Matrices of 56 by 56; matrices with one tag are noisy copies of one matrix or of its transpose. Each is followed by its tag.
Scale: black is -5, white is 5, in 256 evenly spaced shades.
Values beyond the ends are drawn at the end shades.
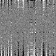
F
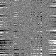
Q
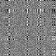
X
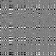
X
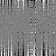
F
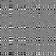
X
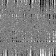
Q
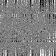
Q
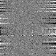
F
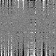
F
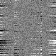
Q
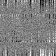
Q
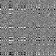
X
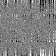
Q
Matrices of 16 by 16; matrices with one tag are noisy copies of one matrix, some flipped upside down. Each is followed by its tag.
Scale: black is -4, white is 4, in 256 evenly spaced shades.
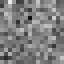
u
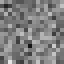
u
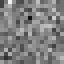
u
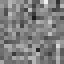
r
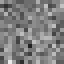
u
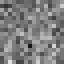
u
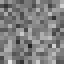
u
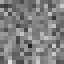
u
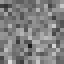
u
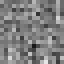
r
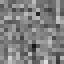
r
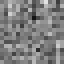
r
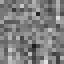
r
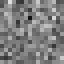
u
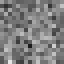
u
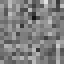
r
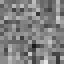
r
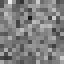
u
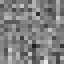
r
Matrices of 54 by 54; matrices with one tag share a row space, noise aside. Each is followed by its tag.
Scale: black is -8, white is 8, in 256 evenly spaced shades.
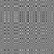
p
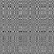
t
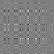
p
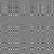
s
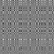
t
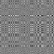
s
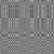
s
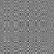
p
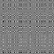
t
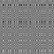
t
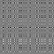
t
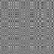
s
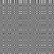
t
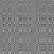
t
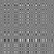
p
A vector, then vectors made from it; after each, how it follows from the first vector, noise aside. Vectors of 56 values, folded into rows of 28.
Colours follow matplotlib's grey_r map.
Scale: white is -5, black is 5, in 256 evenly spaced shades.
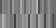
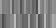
negated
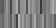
reversed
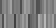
sign-scrambled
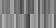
sign-scrambled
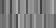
reversed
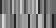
scaled up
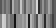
scaled up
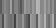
sign-scrambled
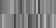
sign-scrambled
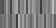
reversed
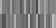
negated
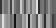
scaled up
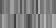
sign-scrambled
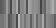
reversed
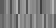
reversed
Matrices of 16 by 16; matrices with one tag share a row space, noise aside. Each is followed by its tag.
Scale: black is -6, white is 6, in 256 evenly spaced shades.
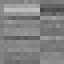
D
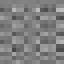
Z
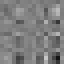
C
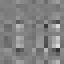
C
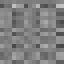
Z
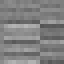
D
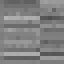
D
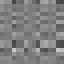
Z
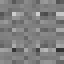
Z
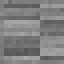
D
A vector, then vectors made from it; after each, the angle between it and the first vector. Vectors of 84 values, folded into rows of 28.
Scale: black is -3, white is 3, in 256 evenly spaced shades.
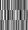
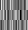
nearly parallel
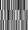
nearly parallel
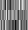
orthogonal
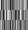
nearly opposite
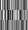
nearly parallel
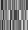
partly opposed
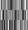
partly opposed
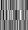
nearly opposite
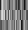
partly aligned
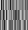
nearly opposite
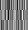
partly aligned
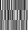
nearly parallel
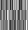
partly opposed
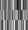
partly aligned
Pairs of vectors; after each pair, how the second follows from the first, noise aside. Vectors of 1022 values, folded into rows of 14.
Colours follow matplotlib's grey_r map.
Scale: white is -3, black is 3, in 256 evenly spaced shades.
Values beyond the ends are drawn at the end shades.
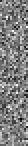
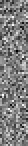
wrapped around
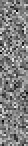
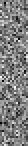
wrapped around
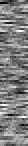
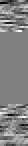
partly zeroed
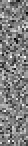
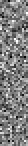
negated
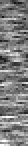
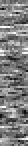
wrapped around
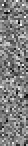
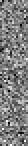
reversed
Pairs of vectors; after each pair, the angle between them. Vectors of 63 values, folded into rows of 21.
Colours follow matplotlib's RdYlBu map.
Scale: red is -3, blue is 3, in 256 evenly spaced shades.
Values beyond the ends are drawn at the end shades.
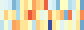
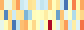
partly opposed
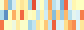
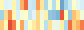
orthogonal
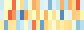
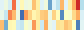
nearly parallel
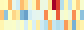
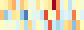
nearly parallel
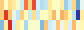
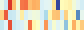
partly aligned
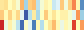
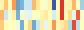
partly aligned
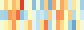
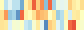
nearly opposite
